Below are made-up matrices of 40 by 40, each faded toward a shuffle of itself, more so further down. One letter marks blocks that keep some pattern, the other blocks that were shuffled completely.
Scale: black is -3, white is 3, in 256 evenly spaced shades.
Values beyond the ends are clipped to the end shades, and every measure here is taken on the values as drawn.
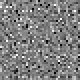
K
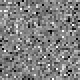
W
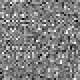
K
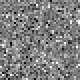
W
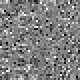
K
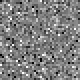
W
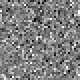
W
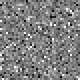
W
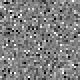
W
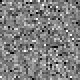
W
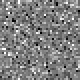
W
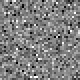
W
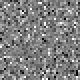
K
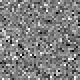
W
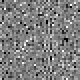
K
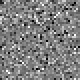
W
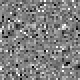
K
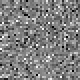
K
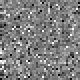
K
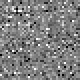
K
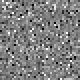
W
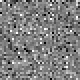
K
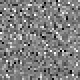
K
